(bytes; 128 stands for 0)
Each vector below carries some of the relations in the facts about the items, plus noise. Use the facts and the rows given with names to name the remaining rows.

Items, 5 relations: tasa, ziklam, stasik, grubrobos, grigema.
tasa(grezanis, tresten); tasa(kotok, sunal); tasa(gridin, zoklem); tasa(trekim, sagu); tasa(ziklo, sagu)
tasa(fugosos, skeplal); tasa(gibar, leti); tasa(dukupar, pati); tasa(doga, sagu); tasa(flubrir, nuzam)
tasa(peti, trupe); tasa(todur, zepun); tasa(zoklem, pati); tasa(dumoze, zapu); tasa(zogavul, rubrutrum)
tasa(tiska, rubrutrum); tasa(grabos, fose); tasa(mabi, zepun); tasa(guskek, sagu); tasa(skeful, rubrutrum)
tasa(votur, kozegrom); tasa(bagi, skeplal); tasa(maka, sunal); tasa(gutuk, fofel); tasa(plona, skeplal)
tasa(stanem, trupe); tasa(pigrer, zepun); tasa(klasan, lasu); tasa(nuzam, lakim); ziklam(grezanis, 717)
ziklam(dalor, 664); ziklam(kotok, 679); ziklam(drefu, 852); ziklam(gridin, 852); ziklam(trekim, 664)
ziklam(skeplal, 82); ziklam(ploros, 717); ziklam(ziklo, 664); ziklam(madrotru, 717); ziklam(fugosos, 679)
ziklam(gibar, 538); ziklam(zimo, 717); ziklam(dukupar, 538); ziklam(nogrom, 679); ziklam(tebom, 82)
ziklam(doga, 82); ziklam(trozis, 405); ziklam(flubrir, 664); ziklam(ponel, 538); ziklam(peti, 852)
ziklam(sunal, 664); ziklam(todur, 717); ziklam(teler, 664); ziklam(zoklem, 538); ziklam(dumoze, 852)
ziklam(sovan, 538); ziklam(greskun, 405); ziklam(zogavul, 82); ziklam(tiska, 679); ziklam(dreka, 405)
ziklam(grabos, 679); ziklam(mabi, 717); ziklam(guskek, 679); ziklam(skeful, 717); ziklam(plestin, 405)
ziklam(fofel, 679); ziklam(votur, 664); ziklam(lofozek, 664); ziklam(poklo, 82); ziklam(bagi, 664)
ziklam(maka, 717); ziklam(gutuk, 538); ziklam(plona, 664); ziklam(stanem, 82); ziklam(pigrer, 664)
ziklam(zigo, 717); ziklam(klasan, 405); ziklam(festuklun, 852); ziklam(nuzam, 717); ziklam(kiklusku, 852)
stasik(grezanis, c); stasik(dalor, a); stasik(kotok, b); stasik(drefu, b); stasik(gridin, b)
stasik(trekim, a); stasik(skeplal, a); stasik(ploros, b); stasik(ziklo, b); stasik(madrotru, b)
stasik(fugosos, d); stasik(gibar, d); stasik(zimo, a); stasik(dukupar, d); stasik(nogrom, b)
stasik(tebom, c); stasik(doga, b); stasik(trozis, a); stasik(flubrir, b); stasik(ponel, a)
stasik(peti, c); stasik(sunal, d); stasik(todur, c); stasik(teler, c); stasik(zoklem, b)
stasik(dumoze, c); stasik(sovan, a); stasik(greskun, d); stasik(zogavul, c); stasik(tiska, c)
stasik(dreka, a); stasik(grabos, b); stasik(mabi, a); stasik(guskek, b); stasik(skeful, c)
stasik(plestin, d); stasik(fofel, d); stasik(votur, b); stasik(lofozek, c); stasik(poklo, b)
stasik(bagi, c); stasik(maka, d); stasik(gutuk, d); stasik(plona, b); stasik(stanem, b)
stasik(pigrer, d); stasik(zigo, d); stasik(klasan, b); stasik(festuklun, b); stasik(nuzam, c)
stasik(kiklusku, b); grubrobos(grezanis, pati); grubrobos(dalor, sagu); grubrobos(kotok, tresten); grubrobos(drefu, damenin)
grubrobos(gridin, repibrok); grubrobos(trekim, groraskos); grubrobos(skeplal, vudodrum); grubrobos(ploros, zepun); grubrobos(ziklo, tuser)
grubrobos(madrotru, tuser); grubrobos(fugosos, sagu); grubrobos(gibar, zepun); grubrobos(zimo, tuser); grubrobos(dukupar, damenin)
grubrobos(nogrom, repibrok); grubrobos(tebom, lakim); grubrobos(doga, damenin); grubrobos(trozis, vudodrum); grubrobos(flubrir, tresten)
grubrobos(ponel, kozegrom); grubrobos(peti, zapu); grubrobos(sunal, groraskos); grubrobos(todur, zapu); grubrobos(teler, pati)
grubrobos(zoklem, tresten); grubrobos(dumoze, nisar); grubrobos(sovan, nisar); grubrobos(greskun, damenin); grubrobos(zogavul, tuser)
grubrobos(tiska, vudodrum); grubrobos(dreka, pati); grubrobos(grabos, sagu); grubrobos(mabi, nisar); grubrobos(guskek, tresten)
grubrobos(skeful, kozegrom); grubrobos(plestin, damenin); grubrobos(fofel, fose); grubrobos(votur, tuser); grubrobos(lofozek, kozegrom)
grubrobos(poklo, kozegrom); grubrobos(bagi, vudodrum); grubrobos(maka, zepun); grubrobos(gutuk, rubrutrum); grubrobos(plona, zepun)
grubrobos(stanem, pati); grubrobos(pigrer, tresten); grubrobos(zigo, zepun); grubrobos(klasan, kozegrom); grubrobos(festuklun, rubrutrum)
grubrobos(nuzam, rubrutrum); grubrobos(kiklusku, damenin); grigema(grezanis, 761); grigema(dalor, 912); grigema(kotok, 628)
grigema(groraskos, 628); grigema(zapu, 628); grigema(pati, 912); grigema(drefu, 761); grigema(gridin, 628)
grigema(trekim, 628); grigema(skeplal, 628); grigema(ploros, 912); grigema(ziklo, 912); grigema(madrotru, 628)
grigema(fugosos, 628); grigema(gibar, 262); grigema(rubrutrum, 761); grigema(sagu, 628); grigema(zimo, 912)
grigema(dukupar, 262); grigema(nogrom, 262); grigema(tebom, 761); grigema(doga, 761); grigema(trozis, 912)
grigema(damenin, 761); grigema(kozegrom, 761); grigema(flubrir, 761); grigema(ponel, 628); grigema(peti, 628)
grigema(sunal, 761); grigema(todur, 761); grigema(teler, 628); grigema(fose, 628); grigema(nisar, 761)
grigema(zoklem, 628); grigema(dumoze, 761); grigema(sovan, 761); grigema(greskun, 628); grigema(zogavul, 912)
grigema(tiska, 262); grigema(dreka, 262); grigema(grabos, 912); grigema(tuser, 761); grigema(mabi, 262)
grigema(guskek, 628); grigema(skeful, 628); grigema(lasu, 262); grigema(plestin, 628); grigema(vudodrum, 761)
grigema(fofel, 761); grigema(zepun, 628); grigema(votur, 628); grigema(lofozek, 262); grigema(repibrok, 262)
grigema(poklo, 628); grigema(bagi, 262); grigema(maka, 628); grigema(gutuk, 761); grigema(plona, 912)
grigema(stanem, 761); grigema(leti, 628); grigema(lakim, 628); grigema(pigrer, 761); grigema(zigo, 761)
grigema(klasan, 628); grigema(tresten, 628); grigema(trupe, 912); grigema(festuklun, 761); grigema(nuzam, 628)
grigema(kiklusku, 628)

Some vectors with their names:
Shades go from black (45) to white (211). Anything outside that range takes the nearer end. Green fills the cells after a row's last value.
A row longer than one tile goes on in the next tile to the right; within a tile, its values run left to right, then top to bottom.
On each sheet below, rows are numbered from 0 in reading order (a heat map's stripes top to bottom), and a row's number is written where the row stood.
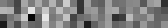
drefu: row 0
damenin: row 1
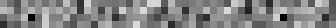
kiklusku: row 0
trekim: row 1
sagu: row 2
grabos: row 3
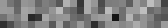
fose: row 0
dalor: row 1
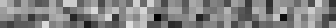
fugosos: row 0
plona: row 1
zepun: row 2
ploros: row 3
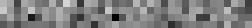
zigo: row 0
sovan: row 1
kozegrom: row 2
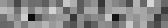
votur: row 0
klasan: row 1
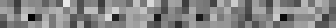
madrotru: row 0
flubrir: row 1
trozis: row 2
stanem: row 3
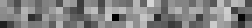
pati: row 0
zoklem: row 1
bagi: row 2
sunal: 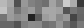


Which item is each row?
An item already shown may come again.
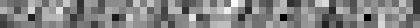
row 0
lofozek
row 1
dreka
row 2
ziklo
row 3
skeful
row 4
kiklusku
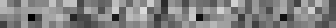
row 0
dukupar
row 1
lofozek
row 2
votur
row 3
tebom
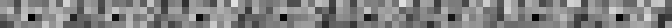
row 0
zoklem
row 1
festuklun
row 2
klasan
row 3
dumoze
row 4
fofel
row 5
trozis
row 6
maka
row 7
mabi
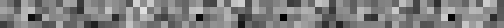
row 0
rubrutrum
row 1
skeplal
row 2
todur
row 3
peti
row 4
tuser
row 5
grabos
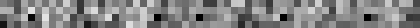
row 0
drefu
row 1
plona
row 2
nuzam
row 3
poklo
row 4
gibar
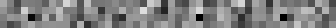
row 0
zimo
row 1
sagu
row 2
tiska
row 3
nogrom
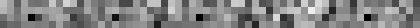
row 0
gutuk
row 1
grezanis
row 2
maka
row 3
doga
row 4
nogrom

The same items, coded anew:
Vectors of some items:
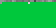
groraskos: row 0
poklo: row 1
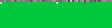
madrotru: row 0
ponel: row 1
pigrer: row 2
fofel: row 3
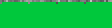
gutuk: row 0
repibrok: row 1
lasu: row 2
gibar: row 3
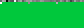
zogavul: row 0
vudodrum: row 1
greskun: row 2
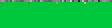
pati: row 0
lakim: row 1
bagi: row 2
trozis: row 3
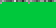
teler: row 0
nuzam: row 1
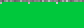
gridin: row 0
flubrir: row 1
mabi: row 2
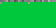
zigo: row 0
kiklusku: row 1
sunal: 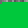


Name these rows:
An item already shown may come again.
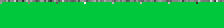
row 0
bagi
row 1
nuzam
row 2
gibar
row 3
ziklo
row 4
maka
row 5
dreka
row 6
zimo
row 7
drefu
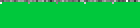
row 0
klasan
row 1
grezanis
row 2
dukupar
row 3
fugosos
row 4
lofozek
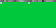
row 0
grabos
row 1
trozis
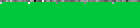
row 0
mabi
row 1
zogavul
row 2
gutuk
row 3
sagu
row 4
trozis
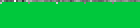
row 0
lofozek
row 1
damenin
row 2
grabos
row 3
gutuk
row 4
damenin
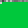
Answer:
trekim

